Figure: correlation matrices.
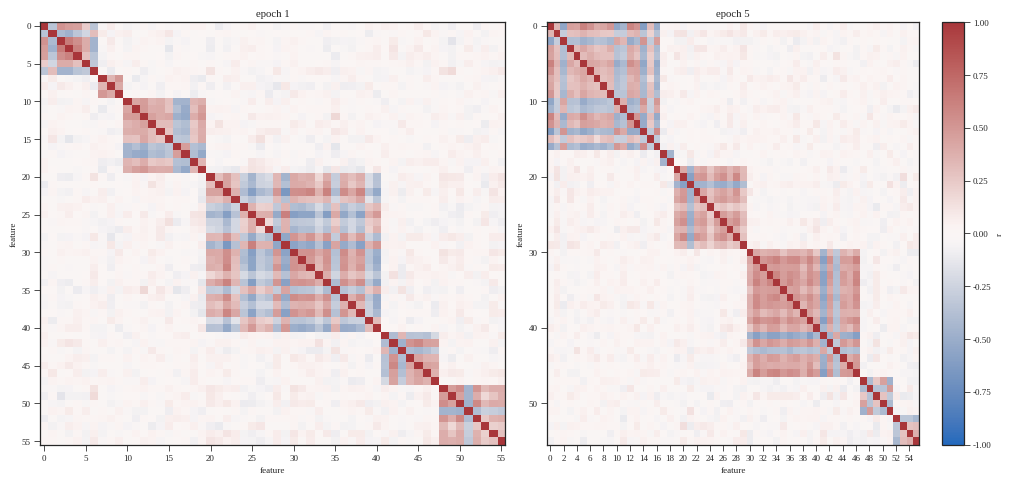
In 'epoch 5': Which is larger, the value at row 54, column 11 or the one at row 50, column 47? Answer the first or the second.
the second
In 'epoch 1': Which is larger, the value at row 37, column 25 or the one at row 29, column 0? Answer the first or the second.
the second
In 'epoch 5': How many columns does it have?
56
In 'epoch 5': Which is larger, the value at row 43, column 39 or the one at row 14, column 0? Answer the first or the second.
the first
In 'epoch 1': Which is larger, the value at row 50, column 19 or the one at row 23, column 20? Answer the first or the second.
the second
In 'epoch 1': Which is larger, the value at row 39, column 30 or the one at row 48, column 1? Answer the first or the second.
the second
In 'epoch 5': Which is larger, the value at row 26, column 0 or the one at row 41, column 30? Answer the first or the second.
the first
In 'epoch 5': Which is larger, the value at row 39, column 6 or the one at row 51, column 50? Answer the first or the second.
the first
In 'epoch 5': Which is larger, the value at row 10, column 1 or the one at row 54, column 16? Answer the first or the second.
the second
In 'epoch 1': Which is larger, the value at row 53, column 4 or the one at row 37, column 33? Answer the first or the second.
the second
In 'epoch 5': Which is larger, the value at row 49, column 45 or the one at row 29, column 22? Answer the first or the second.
the second
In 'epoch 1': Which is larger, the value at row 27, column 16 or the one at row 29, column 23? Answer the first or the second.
the first
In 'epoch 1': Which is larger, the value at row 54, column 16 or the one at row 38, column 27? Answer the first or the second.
the first
